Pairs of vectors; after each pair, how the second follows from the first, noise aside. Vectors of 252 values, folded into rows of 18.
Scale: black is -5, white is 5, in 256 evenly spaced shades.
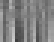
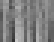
negated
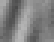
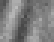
negated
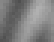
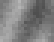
negated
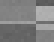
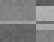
copied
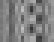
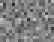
shuffled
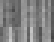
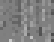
partly zeroed
